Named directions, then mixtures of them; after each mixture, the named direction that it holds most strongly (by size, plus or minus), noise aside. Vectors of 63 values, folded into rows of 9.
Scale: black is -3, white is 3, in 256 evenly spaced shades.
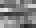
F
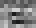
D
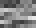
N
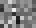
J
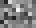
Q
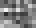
F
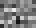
J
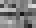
F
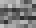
N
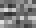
F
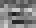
D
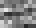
F
